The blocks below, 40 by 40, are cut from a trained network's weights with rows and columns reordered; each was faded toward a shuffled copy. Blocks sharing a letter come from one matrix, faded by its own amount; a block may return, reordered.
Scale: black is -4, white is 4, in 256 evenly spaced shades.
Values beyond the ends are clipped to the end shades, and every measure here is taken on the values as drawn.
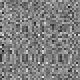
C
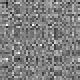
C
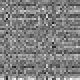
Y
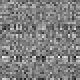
Y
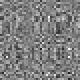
C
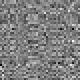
C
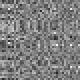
C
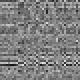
Y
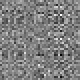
C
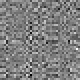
C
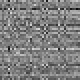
Y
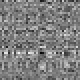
Y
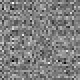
C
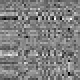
Y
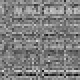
Y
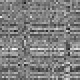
Y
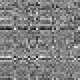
Y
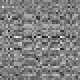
Y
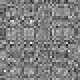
C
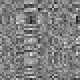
C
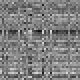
Y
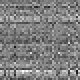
Y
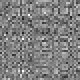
C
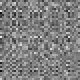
C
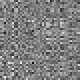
C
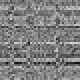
Y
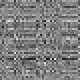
Y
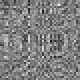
C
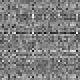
Y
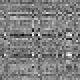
Y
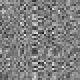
C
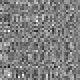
C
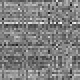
Y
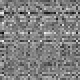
Y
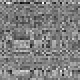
Y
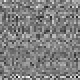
Y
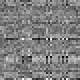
Y
